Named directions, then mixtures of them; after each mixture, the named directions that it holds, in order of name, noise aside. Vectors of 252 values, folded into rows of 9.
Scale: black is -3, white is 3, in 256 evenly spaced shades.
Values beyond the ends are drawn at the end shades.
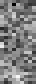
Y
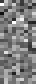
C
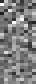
C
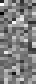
C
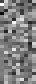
C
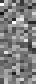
C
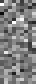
C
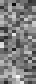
Y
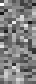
C, Y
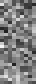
C, Y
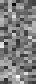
Y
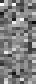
C, Y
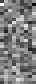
C, Y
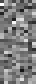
C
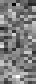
Y
